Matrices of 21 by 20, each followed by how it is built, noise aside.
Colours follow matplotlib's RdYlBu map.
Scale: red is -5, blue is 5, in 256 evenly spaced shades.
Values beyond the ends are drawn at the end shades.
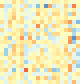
low rank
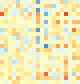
low rank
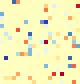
sparse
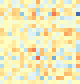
low rank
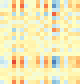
low rank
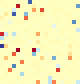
sparse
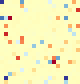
sparse
